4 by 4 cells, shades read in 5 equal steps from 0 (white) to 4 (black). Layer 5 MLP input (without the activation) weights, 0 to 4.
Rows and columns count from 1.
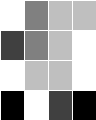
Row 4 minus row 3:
4 -1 2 4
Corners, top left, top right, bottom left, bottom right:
0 1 4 4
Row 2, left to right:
3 2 1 0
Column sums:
7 5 6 5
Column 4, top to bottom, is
1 0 0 4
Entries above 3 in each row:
0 0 0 2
